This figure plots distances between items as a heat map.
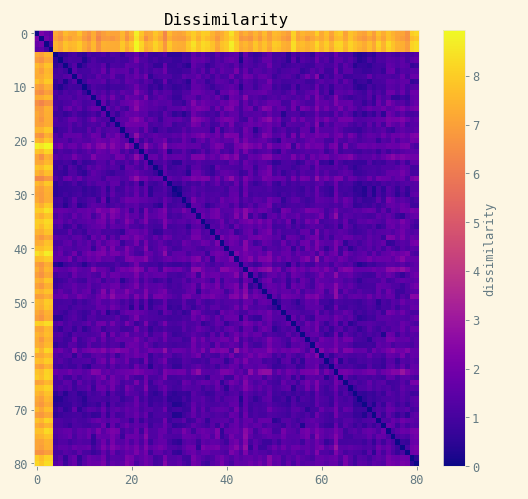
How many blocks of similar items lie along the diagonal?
2
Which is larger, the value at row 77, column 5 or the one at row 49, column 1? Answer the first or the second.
the second
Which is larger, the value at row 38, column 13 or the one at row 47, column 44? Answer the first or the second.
the second
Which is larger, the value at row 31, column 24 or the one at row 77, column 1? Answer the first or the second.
the second
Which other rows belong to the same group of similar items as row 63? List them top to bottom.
4, 5, 6, 7, 8, 9, 10, 11, 12, 13, 14, 15, 16, 17, 18, 19, 20, 21, 22, 23, 24, 25, 26, 27, 28, 29, 30, 31, 32, 33, 34, 35, 36, 37, 38, 39, 40, 41, 42, 43, 44, 45, 46, 47, 48, 49, 50, 51, 52, 53, 54, 55, 56, 57, 58, 59, 60, 61, 62, 64, 65, 66, 67, 68, 69, 70, 71, 72, 73, 74, 75, 76, 77, 78, 79, 80
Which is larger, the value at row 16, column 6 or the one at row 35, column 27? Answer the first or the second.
the second
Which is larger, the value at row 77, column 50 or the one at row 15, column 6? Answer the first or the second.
the first
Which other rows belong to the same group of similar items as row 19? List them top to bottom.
4, 5, 6, 7, 8, 9, 10, 11, 12, 13, 14, 15, 16, 17, 18, 20, 21, 22, 23, 24, 25, 26, 27, 28, 29, 30, 31, 32, 33, 34, 35, 36, 37, 38, 39, 40, 41, 42, 43, 44, 45, 46, 47, 48, 49, 50, 51, 52, 53, 54, 55, 56, 57, 58, 59, 60, 61, 62, 63, 64, 65, 66, 67, 68, 69, 70, 71, 72, 73, 74, 75, 76, 77, 78, 79, 80
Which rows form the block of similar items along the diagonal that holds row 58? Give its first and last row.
4 to 80
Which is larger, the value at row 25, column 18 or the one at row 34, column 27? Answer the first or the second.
the second
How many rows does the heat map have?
81
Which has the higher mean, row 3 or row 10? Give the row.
3
